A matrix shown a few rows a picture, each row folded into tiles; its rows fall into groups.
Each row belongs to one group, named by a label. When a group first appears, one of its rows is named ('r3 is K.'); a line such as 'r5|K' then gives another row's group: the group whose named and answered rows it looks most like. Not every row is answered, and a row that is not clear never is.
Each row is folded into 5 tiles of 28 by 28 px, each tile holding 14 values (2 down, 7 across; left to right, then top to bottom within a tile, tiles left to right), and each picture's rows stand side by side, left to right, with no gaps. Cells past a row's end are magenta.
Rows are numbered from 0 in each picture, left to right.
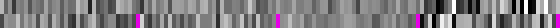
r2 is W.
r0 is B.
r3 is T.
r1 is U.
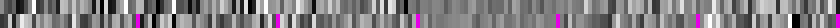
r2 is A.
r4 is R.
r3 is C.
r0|T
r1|T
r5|W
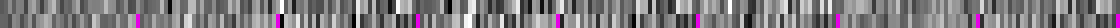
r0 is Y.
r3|C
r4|B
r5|R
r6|A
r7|B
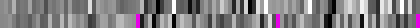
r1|T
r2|R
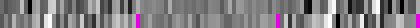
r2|C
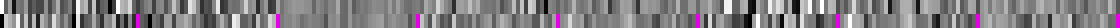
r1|Y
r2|A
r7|W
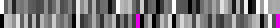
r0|B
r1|T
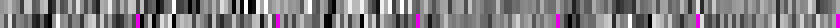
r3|Y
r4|Y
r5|U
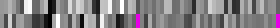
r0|R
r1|R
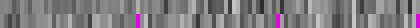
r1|C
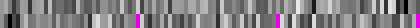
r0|Y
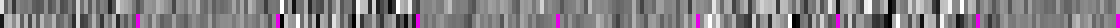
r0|B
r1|A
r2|B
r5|W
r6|R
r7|Y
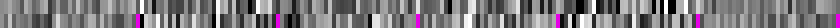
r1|B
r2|Y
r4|T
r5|B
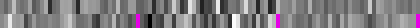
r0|W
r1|Y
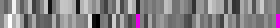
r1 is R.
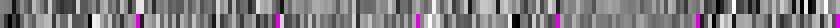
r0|Y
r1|B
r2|U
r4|A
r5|T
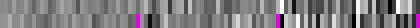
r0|W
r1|Y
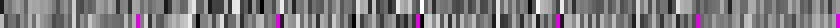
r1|C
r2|B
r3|B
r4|B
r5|C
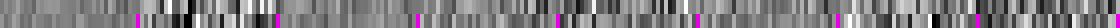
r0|A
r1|R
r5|A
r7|Y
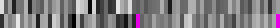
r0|B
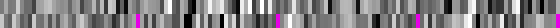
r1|R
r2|W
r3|C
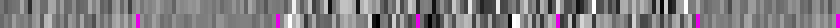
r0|C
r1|A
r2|W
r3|Y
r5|C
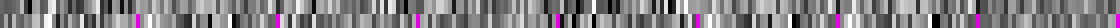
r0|C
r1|W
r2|A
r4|T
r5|W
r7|Y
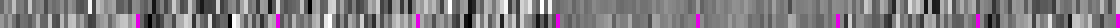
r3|R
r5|U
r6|R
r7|Y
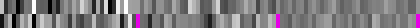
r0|T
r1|Y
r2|Y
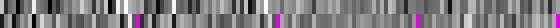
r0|T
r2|A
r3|C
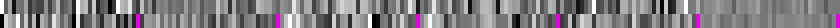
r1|B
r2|W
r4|T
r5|A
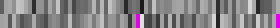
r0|A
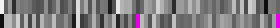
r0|B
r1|A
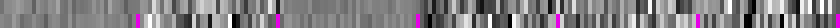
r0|A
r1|W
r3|Y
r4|U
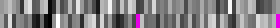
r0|R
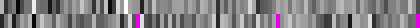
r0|T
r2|W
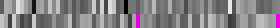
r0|A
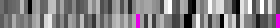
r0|C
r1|R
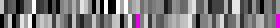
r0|T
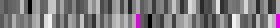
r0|C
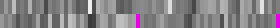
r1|R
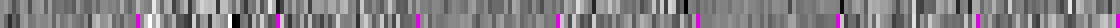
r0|Y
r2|U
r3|C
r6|U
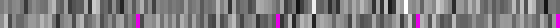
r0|C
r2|T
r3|A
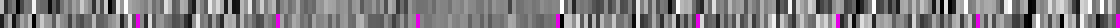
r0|T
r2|A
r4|B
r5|U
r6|T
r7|R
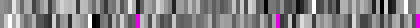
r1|A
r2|T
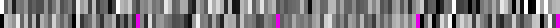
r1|R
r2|C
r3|T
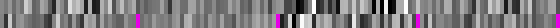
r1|C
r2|T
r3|R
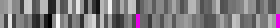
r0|R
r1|Y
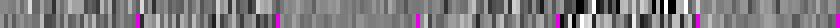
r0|R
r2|A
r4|T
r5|W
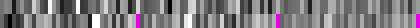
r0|Y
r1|C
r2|C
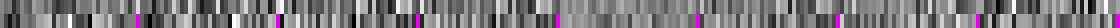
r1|Y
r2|B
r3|B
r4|W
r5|B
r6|U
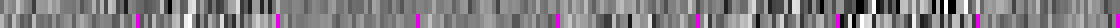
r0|A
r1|C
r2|C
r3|W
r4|W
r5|C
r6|T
